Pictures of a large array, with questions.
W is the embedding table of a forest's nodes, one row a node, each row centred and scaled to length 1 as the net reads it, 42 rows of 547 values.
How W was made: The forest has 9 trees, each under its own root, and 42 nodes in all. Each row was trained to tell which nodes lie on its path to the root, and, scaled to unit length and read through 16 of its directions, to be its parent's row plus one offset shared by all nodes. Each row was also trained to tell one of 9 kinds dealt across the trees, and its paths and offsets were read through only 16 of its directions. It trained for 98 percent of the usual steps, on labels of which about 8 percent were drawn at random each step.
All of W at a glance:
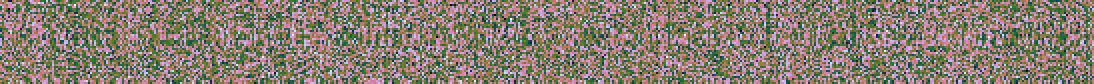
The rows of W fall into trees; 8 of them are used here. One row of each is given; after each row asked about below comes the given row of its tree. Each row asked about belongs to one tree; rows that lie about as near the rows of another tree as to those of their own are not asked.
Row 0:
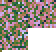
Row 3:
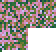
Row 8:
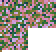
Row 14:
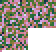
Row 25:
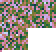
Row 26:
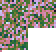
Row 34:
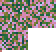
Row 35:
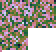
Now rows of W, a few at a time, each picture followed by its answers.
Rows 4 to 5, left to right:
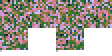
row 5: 26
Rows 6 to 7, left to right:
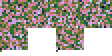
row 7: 35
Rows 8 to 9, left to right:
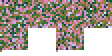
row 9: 25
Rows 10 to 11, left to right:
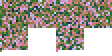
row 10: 8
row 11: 14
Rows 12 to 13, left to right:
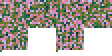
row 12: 0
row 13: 25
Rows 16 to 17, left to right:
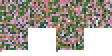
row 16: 14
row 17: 8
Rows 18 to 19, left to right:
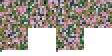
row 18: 8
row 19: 8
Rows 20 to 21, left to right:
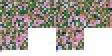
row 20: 14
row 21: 14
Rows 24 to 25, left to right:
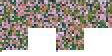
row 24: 0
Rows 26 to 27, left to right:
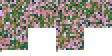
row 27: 34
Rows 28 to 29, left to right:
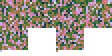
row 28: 25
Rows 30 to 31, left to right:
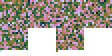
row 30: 25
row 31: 3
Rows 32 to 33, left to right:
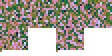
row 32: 34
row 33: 35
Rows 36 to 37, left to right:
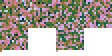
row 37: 25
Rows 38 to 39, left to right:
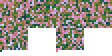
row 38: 0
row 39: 14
